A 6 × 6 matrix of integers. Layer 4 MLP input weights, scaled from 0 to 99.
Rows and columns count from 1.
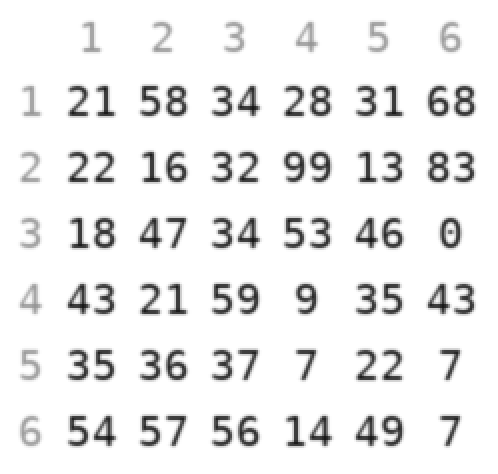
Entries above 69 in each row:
0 2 0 0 0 0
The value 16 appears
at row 2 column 2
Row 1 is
21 58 34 28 31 68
